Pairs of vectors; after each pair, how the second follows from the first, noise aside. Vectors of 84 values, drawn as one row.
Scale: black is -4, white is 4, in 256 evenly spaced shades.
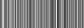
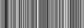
shuffled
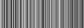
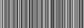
shuffled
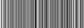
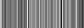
shuffled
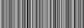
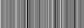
partly zeroed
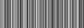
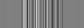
partly zeroed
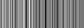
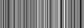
wrapped around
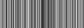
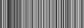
wrapped around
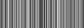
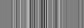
partly zeroed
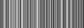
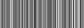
shuffled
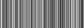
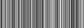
negated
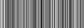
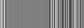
partly zeroed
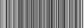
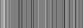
partly zeroed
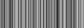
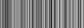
shuffled
